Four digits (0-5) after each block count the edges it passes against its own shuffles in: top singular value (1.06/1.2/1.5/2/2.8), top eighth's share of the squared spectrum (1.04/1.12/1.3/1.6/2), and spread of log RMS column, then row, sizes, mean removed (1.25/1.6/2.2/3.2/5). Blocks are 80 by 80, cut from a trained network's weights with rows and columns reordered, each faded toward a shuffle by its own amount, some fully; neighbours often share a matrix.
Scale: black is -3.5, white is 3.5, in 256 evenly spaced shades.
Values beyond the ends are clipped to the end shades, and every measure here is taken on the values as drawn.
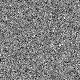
0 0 0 0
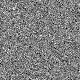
0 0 0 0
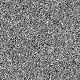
0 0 0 0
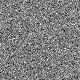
0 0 0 0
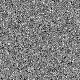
0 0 0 0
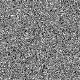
1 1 0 1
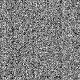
2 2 0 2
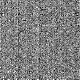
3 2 1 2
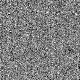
1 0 0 1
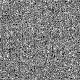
1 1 0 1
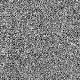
2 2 0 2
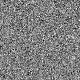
1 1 0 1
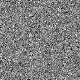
2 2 2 0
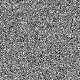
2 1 1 0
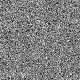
2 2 0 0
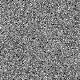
1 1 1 0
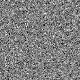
2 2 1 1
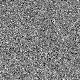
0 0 0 1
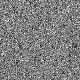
2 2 0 2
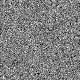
1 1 0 1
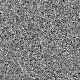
0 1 0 0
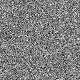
0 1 0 1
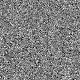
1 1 0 1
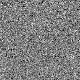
1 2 0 2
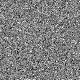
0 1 0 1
